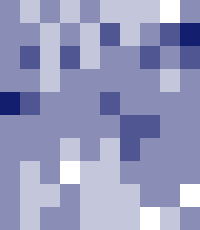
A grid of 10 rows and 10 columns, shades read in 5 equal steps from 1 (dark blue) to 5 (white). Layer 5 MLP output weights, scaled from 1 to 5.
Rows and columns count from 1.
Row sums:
37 29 28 32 26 28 31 35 37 37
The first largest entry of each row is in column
9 3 3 3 3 1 4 4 10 8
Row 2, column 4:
3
